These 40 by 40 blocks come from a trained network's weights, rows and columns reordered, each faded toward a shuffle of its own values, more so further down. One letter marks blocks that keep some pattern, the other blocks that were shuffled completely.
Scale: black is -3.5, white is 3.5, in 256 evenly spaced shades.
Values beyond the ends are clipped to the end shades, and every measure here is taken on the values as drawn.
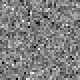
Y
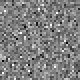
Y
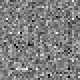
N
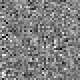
N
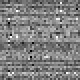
N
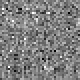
N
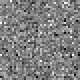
N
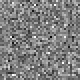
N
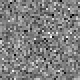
Y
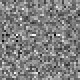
N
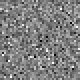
Y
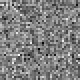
N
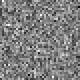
Y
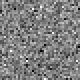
Y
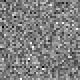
Y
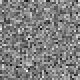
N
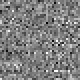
N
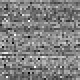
N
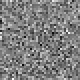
Y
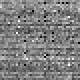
N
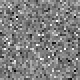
Y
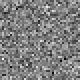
Y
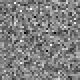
Y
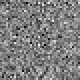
N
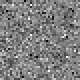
Y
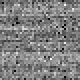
N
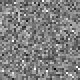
Y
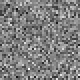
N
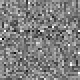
N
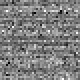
N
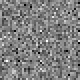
N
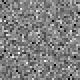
Y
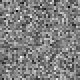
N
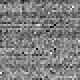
N
